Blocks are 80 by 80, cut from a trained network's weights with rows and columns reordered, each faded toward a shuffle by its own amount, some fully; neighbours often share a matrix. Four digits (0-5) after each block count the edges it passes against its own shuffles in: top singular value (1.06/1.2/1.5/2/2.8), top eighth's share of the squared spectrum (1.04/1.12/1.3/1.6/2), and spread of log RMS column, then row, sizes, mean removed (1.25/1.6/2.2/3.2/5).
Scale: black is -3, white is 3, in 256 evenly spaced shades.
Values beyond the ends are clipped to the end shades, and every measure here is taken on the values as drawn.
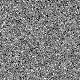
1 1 0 0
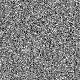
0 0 0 0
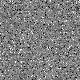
0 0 0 0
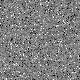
0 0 0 0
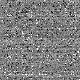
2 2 2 1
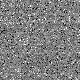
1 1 0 0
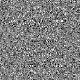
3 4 2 2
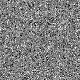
1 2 0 0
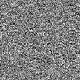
3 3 0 2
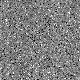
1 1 0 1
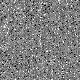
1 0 0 0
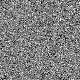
0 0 0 0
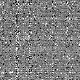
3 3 3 2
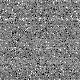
2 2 1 1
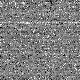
2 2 1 1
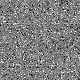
0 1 0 0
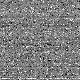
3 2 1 1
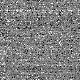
2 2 2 1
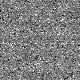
1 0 0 1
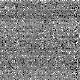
3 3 3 2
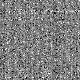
2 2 0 2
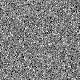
1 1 0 0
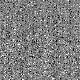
2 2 0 2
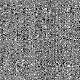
2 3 0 3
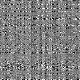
4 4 1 4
